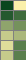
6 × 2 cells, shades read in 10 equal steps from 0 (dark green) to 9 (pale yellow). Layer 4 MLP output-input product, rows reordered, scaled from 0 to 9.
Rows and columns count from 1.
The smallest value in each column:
0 2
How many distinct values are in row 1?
2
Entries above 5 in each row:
1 0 0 2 1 1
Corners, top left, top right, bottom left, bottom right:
0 9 7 3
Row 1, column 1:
0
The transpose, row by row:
0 1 5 7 8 7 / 9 2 4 6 3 3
